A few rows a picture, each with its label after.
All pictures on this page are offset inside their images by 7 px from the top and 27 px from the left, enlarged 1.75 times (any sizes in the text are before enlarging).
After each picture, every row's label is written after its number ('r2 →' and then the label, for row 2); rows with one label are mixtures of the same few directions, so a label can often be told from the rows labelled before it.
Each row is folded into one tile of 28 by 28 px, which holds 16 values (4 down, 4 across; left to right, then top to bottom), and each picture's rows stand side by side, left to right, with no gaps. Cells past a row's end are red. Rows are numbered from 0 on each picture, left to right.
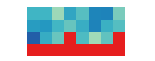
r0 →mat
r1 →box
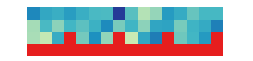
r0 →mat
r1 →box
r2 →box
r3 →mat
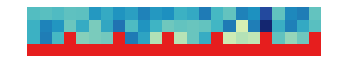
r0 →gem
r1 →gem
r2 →box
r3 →mat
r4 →gem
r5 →box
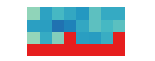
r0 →gem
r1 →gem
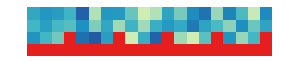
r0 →box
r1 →gem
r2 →box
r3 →box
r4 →mat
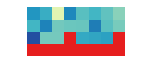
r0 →mat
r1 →gem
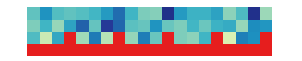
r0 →gem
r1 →gem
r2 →box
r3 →mat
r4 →mat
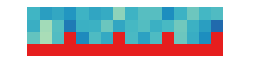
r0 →gem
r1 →box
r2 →box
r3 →mat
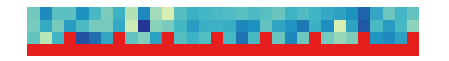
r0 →gem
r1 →box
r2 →gem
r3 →gem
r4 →gem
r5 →gem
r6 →gem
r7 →gem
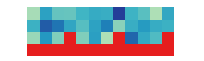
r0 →gem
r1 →box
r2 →mat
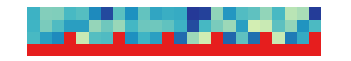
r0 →box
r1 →mat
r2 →gem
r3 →box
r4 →gem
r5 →box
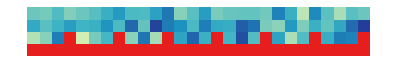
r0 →box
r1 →box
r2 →gem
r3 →mat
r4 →gem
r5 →mat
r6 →mat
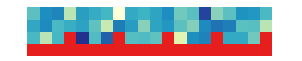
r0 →box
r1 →box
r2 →gem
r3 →mat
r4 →mat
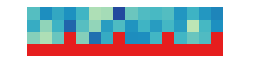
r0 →gem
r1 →box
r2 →mat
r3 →gem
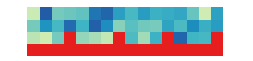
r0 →gem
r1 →box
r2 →gem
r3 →mat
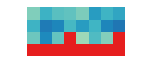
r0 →gem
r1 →gem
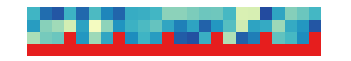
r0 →mat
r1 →gem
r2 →box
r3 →mat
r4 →box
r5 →mat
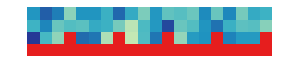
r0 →box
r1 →box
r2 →mat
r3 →mat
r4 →gem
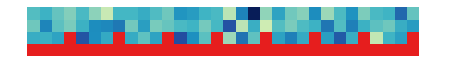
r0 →gem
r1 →mat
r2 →gem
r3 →box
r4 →mat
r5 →box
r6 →mat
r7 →mat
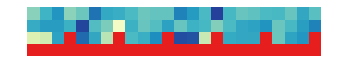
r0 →box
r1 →mat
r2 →box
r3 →box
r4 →mat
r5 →mat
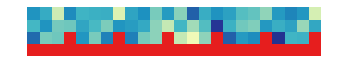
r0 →mat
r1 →box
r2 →mat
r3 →gem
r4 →box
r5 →box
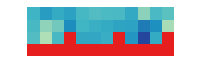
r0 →gem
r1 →mat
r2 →gem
